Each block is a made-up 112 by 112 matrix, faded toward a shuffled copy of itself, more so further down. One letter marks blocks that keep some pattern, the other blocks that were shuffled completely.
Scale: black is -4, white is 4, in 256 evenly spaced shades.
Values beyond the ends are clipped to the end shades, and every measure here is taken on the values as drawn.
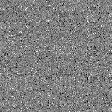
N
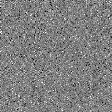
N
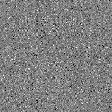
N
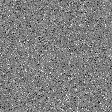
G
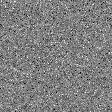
G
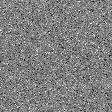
G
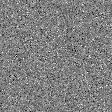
G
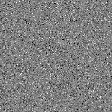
N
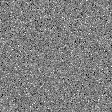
G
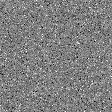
G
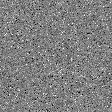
G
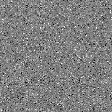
N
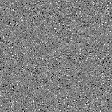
N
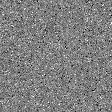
G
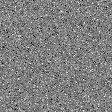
G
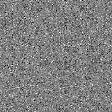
N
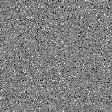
N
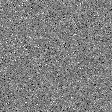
G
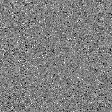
N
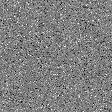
G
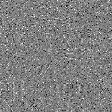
N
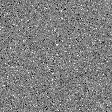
G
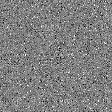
N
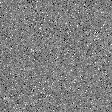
G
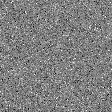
G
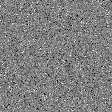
G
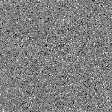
N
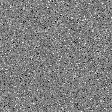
G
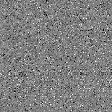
N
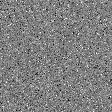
G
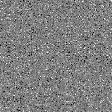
N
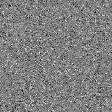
N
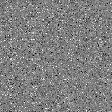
N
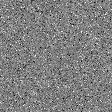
G
